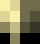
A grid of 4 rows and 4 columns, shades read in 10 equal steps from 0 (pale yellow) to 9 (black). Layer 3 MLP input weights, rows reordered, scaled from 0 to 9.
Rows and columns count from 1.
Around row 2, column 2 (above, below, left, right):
1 2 1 5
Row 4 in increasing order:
4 9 9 9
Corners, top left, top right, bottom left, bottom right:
0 5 9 9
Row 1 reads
0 1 5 5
